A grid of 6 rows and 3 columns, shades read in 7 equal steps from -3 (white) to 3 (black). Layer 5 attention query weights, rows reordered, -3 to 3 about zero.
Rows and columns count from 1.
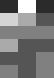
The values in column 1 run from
-2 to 2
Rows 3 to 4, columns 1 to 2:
0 0 / -1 1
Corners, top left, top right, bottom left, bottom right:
2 2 0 0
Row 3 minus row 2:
2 1 -1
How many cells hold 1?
6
